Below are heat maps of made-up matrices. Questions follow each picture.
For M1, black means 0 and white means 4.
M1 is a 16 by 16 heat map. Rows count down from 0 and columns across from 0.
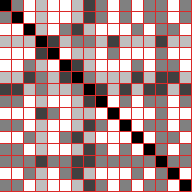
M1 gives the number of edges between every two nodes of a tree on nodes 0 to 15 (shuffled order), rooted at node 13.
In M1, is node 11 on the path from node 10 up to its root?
no
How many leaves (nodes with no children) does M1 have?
12
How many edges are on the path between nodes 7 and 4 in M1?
3
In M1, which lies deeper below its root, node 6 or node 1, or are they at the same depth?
node 1
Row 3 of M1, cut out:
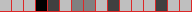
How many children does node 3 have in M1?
2
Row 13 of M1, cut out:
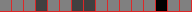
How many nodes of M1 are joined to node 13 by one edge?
3
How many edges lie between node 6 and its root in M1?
1
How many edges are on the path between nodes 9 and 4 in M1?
2
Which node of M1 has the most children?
7
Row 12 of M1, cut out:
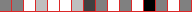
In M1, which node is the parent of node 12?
7
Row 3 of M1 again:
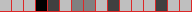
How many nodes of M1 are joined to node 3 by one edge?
3
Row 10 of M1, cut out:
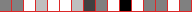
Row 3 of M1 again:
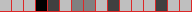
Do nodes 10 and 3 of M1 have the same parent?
no
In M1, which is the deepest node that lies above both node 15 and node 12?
7
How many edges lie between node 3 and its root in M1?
1
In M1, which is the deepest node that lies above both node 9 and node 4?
3
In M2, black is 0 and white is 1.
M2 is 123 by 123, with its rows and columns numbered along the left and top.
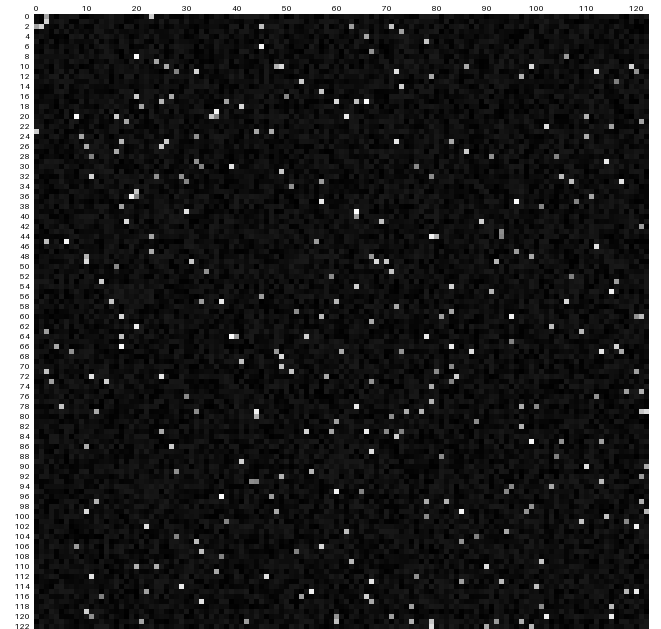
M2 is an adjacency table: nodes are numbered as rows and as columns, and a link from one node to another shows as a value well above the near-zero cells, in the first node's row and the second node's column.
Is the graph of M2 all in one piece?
yes
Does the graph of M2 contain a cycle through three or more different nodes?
yes
